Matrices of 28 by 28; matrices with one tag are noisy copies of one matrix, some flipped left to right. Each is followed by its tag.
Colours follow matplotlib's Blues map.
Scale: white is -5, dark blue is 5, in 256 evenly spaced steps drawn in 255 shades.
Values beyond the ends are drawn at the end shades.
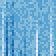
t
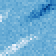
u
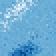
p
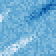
u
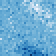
p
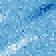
u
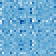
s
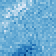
p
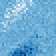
p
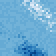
p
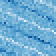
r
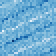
r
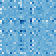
s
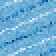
r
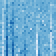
t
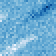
u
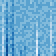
t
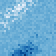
p
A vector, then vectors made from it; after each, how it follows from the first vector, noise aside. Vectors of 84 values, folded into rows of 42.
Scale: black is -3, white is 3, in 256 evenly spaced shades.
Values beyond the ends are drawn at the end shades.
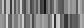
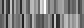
negated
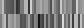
reversed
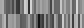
reversed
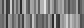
negated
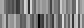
reversed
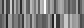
negated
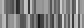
reversed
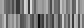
reversed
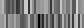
reversed
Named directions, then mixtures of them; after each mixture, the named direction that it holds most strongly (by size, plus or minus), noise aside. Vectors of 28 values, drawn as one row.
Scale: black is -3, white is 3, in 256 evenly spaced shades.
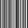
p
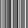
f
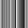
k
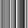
k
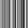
k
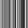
k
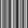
p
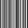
p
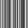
f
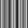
p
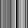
k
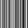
p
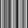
p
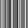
f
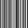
p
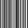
p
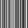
p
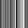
k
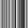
k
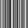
f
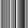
k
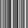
f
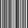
p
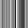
k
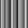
f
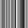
k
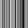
k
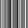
f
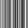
f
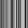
f
